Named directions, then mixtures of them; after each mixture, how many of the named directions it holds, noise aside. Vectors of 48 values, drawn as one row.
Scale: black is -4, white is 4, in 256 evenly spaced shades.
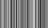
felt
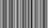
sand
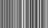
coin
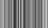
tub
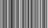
one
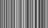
two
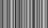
two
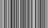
three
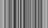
one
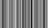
one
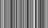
two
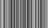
three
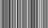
two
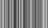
one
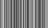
three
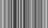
one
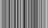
three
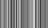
one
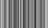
two
